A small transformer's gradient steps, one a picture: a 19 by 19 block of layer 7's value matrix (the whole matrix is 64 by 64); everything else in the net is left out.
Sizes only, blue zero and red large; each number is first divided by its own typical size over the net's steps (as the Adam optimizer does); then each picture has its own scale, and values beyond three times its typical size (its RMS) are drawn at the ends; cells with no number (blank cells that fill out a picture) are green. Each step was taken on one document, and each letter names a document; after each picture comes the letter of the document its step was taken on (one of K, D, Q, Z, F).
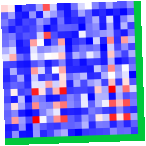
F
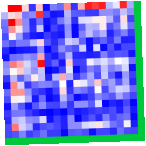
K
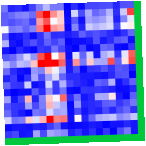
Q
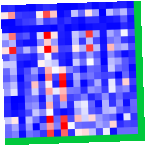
F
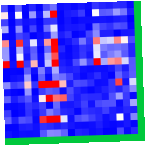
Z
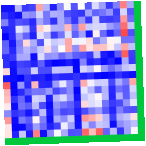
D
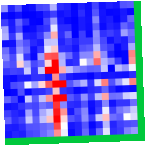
Z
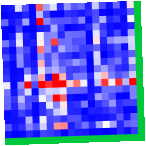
Z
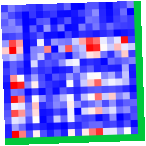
K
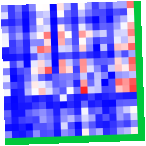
D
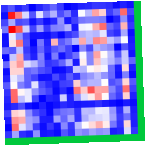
K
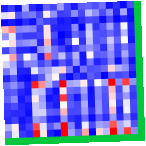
F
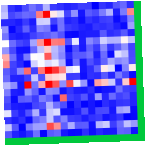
Q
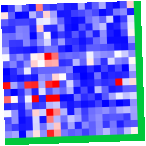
Q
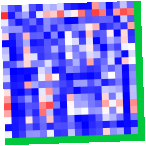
D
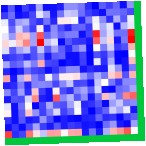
D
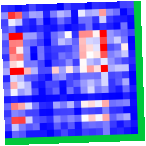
K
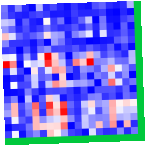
F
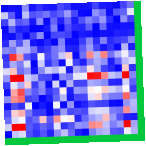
K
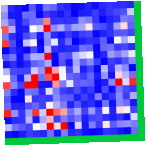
Q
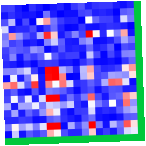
F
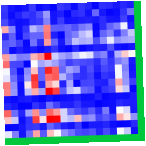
Q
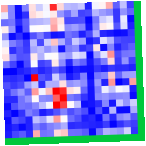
Z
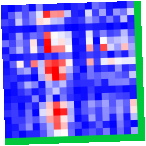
Z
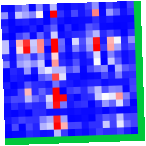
Z
